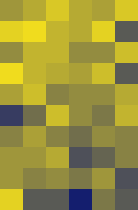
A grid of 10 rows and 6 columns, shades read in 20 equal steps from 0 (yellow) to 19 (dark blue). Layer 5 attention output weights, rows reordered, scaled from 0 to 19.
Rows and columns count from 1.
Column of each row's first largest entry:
1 6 1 6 3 1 4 4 6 4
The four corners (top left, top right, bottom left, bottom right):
7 2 1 13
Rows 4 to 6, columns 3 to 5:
5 6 3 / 9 8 8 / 3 8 10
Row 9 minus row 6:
-9 -2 5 2 -3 10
